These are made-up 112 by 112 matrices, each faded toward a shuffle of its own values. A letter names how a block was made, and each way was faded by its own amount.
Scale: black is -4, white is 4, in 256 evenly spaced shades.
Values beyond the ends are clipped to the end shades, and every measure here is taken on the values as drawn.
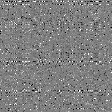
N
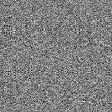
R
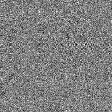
R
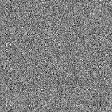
R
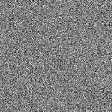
R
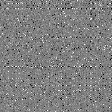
N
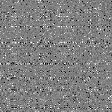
N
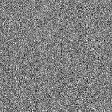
R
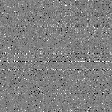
N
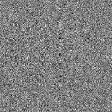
R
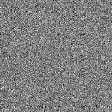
R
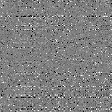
N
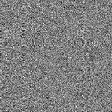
R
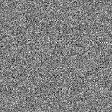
R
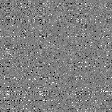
N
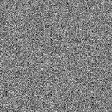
R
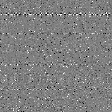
N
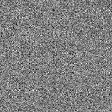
R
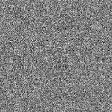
R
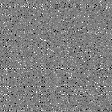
N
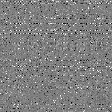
N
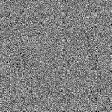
R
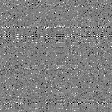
N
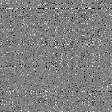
N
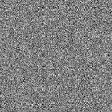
R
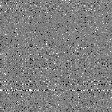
N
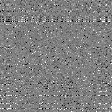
N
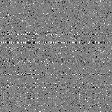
N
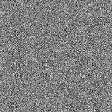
R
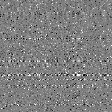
N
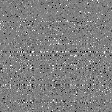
N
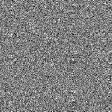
R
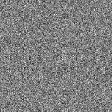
R
